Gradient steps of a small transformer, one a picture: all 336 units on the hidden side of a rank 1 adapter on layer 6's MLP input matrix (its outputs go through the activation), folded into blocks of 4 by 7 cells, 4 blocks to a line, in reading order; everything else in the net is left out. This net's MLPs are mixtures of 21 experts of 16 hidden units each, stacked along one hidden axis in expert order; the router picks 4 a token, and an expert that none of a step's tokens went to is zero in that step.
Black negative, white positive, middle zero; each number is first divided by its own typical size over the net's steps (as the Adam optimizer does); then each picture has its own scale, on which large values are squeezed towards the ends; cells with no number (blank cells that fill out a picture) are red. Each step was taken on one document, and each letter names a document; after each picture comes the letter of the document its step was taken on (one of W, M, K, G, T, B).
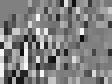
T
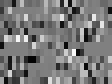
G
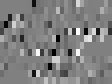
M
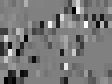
G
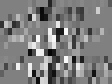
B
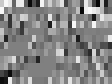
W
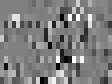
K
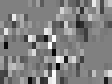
K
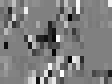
K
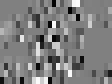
K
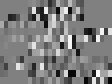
B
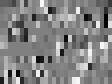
T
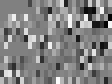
W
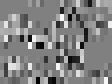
K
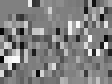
W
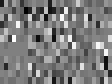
B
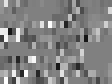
G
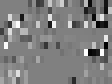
W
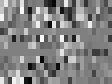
T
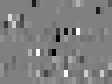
M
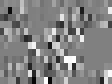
K
